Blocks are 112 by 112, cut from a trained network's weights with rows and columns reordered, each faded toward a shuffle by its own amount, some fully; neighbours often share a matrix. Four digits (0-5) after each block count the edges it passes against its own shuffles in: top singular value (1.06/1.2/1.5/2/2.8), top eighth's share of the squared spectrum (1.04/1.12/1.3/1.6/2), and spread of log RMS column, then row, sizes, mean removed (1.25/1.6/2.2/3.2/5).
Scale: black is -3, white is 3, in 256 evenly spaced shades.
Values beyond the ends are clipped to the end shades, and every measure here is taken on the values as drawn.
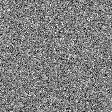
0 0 0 0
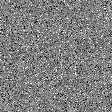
0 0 0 0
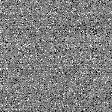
2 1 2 0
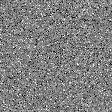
0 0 0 0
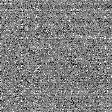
3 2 2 0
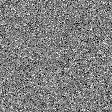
0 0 0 0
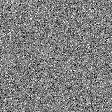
0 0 0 0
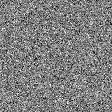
2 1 0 0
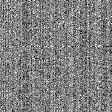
4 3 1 2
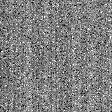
3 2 0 1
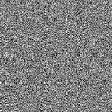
4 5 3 2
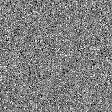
2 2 1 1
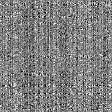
4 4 1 3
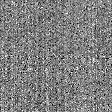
3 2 0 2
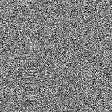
3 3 1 1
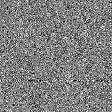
3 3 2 1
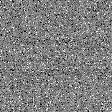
1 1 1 0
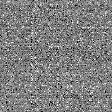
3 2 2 0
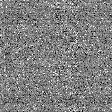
2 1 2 0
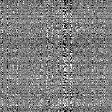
4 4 4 1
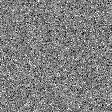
1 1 0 0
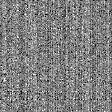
4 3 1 2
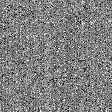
2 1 0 1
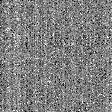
3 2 0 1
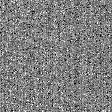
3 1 0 1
